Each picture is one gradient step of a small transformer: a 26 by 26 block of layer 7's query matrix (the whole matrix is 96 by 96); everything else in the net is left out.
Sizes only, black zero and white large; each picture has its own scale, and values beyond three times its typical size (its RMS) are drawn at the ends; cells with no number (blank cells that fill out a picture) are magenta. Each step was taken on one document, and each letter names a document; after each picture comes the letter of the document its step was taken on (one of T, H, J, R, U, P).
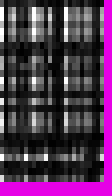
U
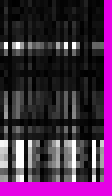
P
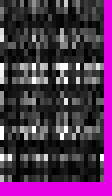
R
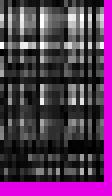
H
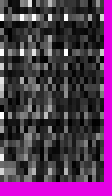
R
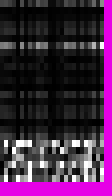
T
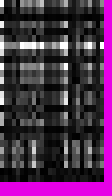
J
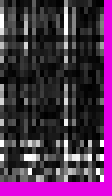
H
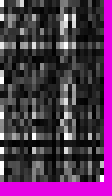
H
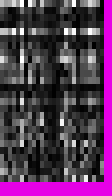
T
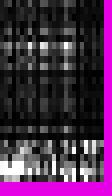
T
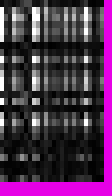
U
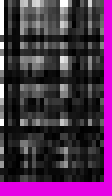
J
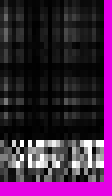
P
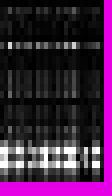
P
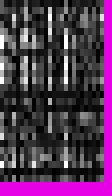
R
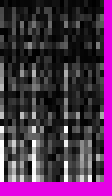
R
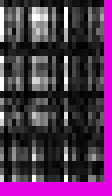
U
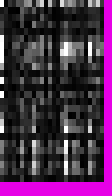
J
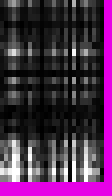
T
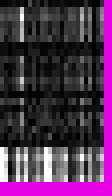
U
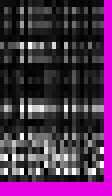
P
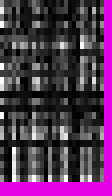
U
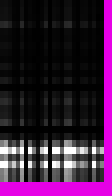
P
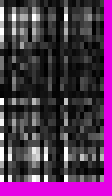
U
